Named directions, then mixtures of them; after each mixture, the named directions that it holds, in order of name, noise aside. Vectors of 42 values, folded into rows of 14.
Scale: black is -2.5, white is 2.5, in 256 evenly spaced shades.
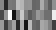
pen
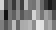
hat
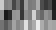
hat, pen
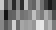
hat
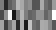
pen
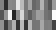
pen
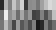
hat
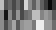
hat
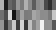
hat, pen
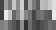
hat, pen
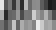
hat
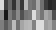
hat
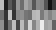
hat, pen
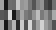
hat, pen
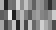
hat, pen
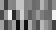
pen
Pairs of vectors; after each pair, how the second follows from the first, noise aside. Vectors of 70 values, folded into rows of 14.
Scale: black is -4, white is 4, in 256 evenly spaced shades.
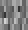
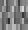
reversed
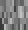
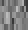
reversed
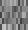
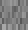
shrunk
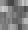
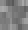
shrunk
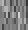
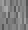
shrunk
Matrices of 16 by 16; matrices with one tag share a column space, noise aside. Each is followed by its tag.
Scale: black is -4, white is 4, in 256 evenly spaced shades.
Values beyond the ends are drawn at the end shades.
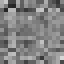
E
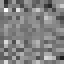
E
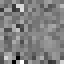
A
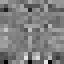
A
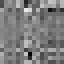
E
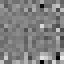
A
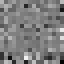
A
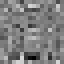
A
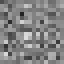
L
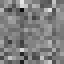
E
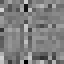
A
